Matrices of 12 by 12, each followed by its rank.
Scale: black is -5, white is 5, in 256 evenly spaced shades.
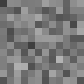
full rank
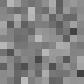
full rank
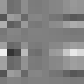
one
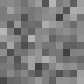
full rank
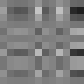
one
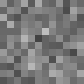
full rank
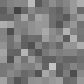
full rank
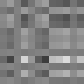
one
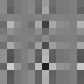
one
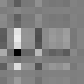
one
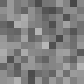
full rank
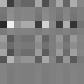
one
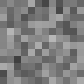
full rank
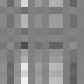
one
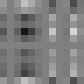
one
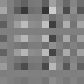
one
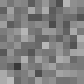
full rank
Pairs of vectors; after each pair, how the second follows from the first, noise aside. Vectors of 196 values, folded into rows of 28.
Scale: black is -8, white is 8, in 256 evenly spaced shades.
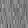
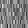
scaled up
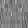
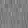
shrunk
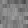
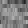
scaled up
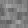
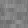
shrunk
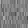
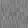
shrunk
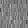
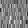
scaled up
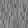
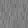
shrunk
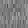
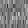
scaled up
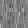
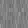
shrunk
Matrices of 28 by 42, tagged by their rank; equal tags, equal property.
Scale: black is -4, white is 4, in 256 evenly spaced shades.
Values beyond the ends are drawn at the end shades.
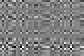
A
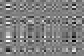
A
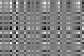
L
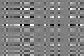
L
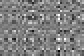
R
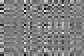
A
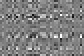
R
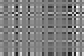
L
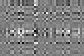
A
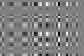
L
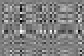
A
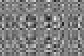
A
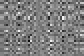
R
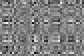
R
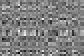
R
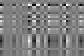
L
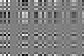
L
